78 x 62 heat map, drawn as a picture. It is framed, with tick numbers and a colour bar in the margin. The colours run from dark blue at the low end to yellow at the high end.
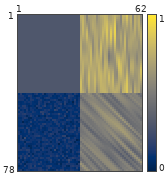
It is made of 2 by 2 panels. Panel 1,1: low, flat. Panel 1,2: high, streaked downward. Panel 2,1: very low, fine-grained, faint in contrast. Panel 2,2: middling, slanting down to the right.
